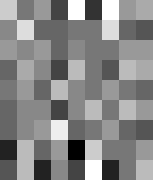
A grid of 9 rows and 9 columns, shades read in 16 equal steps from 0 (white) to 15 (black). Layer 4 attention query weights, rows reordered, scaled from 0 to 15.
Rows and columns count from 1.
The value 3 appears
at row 1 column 1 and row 8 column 6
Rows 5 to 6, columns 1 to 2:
8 6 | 9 7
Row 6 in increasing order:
4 4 6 7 7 7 8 9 11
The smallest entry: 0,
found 3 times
